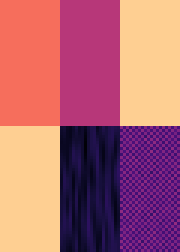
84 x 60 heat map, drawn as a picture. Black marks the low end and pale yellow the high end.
The table splits into 2 rows of 3 panels. Panel 1,1: high, flat. Panel 1,2: middling, flat. Panel 1,3: very high, flat. Panel 2,1: very high, flat. Panel 2,2: very low, streaked downward, faint in contrast. Panel 2,3: low, checkered.
